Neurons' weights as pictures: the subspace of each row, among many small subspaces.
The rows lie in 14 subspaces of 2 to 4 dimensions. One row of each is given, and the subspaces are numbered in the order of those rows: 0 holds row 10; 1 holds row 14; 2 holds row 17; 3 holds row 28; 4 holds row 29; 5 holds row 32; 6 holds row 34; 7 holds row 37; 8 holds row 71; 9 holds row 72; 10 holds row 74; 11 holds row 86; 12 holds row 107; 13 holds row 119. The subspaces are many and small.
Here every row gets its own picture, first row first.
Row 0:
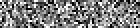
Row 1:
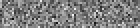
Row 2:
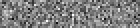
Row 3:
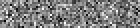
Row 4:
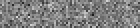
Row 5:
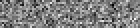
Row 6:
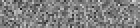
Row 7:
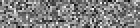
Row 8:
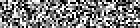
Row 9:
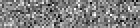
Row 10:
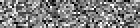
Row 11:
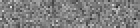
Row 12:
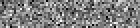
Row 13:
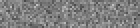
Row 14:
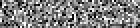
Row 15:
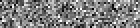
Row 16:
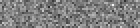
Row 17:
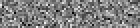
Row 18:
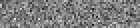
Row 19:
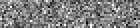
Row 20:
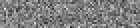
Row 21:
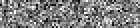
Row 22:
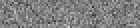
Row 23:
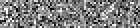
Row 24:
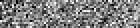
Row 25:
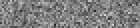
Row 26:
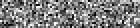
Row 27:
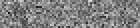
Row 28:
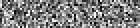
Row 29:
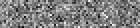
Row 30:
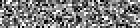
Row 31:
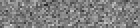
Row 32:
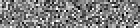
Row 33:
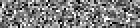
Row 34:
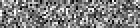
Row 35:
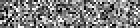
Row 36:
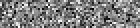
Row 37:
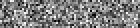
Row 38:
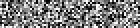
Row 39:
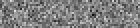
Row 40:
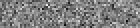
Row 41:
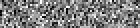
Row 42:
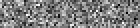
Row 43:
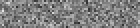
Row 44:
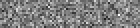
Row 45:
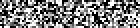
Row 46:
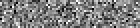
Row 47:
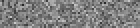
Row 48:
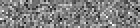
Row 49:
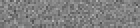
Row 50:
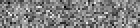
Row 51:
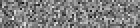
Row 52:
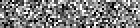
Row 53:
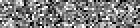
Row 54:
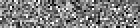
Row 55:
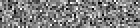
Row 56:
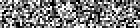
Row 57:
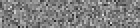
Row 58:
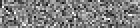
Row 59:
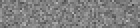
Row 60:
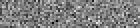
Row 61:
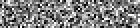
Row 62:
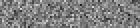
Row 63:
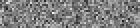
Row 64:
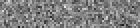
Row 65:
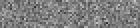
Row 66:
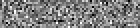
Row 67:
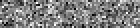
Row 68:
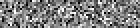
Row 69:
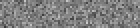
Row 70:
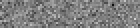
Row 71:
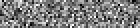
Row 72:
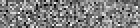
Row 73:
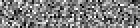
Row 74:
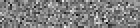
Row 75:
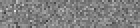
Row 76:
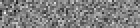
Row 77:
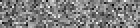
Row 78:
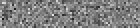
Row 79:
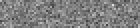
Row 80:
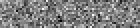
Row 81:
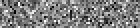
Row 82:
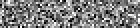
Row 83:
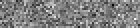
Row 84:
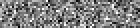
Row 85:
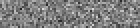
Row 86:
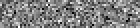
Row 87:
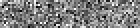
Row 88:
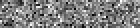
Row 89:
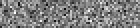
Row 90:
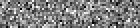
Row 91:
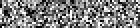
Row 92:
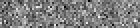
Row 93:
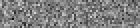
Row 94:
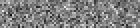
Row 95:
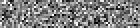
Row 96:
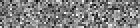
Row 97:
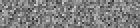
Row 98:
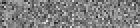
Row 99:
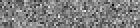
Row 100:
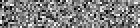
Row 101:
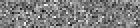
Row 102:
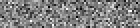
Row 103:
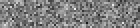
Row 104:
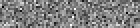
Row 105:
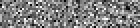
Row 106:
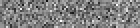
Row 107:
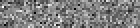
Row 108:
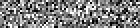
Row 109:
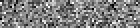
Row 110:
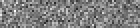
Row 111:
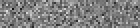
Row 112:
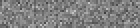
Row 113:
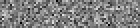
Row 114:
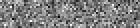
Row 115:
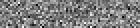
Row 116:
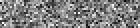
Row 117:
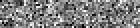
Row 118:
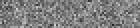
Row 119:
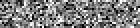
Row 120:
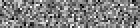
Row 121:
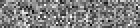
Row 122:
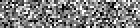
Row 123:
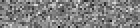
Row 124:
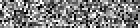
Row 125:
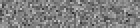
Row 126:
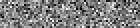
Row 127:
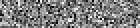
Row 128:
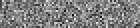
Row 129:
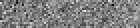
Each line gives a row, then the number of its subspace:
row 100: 2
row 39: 7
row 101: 9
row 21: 9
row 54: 5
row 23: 4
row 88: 13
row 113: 10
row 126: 3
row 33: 11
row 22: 0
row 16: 0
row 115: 12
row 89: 9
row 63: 4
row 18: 13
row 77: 0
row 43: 4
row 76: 6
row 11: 5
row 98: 10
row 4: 12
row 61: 2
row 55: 3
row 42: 1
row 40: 11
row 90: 12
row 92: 4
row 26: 13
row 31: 9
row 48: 4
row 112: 12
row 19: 5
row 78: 10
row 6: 8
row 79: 7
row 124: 7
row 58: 2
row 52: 3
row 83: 7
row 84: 11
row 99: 1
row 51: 1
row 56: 5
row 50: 2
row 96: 10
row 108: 12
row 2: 10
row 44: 2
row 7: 0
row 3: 4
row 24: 6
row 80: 13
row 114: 1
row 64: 4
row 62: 8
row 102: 3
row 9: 12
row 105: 12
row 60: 5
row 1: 3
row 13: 8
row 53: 13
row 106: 12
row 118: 4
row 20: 4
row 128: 5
